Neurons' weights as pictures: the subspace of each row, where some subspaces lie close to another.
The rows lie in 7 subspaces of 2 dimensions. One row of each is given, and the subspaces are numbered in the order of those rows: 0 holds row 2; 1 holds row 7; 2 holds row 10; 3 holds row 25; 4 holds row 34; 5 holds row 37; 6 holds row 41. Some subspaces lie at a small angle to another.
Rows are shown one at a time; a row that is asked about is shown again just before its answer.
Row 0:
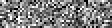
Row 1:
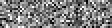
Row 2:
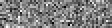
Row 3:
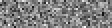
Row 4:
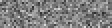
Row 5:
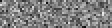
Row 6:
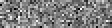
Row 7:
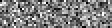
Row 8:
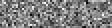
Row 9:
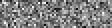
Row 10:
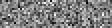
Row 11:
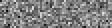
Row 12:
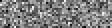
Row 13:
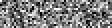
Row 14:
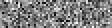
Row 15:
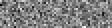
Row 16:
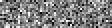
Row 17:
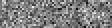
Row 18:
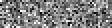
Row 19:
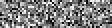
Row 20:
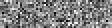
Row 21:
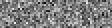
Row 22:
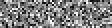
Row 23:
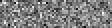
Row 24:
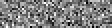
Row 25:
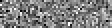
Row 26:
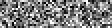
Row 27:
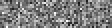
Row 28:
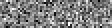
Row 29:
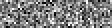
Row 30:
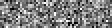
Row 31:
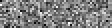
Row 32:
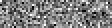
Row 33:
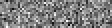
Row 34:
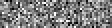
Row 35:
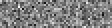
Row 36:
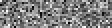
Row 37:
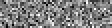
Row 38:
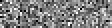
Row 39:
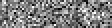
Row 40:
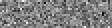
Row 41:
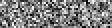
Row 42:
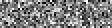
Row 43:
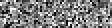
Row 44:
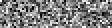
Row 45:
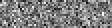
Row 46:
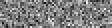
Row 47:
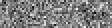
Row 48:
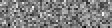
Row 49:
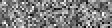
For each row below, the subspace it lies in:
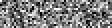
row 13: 0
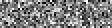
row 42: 2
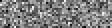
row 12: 6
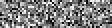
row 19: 5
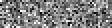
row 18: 0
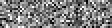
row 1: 0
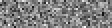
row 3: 1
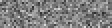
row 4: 0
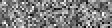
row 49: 0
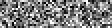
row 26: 6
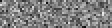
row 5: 1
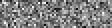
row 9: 4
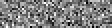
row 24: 5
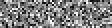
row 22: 5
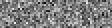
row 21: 2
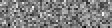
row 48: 6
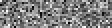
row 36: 6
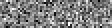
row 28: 2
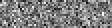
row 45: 1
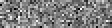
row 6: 3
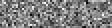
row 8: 5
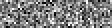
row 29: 2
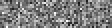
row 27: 4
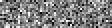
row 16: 6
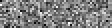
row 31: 0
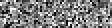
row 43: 2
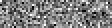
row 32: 3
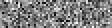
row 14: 4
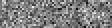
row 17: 3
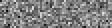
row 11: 6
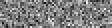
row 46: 5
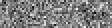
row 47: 3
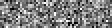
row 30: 4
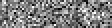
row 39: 3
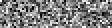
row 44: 5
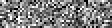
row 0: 3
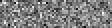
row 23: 4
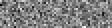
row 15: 1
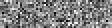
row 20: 4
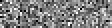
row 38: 3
